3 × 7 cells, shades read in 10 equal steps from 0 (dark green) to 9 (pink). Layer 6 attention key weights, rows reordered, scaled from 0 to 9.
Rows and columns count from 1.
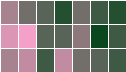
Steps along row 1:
down down down up down down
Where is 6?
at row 1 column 1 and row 3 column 1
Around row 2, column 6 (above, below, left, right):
2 3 5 2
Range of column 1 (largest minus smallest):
2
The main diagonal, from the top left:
6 9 2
